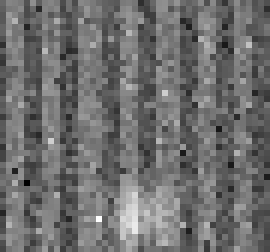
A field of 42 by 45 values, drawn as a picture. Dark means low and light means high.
One bump rises in the bottom middle. Upright stripes repeat 7 times across the table. The ninth with the highest average is the bottom middle.
